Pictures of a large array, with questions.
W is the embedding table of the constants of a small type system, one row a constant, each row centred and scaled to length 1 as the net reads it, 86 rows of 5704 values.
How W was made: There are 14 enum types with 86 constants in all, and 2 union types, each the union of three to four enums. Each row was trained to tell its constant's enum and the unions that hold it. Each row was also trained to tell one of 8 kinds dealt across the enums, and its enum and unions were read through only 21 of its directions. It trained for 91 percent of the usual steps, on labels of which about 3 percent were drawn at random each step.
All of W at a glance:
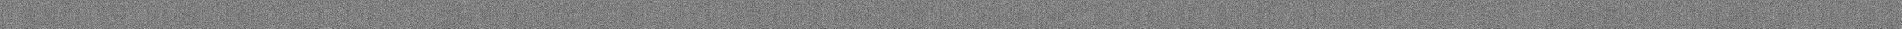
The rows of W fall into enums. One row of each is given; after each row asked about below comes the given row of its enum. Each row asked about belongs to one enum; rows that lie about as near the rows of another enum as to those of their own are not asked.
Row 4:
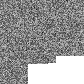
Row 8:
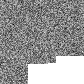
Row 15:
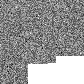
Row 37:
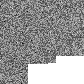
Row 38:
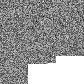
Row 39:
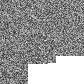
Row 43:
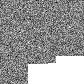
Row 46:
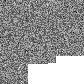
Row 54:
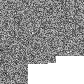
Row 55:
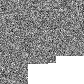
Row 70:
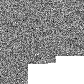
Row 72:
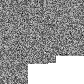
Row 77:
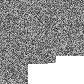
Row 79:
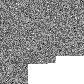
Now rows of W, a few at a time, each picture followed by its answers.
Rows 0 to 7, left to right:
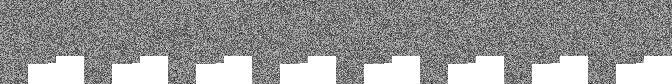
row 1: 4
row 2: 38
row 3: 8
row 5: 8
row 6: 4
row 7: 37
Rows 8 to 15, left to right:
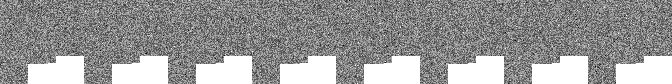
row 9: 38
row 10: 38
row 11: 77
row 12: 79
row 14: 46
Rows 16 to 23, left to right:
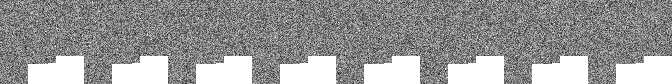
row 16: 55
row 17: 72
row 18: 72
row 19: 77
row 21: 37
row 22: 37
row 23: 8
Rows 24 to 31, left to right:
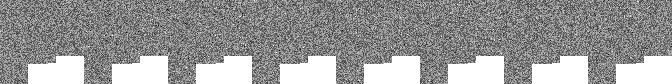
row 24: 72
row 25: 43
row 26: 8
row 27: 46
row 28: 8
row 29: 70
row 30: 37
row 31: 43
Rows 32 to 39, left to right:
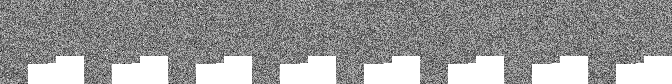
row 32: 77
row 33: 54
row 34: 4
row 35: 37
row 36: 54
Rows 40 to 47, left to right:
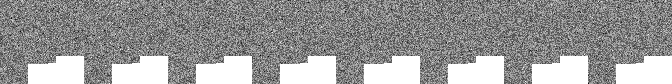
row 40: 43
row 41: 55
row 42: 70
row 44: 54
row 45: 8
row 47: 15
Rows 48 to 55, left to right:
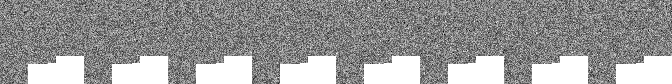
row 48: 54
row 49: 55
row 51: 46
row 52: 39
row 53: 70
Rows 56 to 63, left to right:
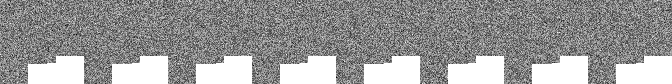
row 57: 70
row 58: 55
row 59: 38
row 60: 54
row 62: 77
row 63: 72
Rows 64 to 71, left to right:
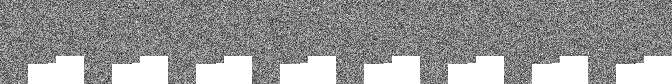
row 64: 4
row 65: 38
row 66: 37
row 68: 39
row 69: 54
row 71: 77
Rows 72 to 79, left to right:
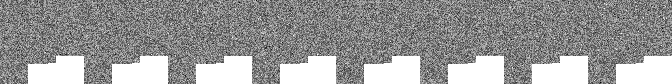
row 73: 72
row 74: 72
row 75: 4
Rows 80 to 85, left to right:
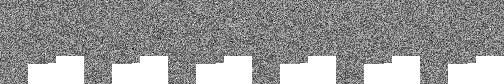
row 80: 38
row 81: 4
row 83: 43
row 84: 77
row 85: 39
